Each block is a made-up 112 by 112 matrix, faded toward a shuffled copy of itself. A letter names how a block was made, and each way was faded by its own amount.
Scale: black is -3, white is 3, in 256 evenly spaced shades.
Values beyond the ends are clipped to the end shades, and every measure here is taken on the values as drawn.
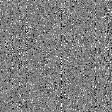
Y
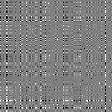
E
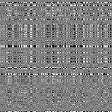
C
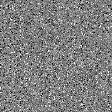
Y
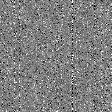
Y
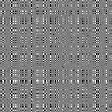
E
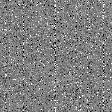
Y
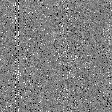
Y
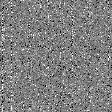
Y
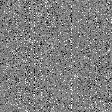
Y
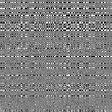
C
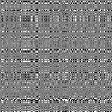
C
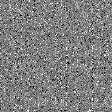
Y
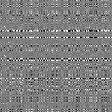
C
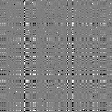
E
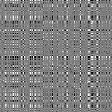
E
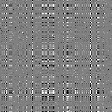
E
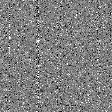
Y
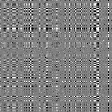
E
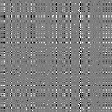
E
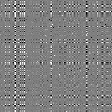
E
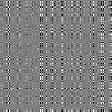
E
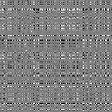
C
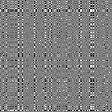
E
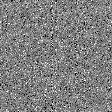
Y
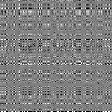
C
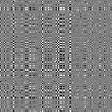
E
